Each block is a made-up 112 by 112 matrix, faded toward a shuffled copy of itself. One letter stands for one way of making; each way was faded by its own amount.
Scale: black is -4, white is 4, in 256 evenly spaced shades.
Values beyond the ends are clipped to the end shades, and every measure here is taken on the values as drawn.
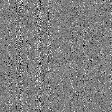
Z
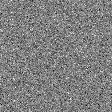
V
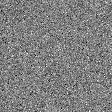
V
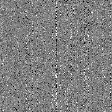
Z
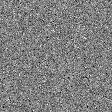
V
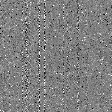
Z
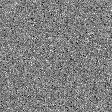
V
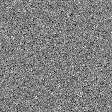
V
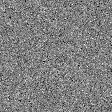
V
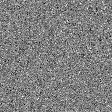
V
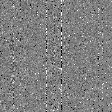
Z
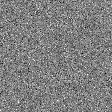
V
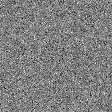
V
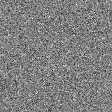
V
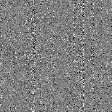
Z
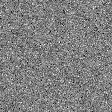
V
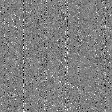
Z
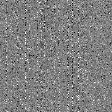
Z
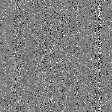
Z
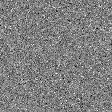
V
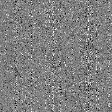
Z
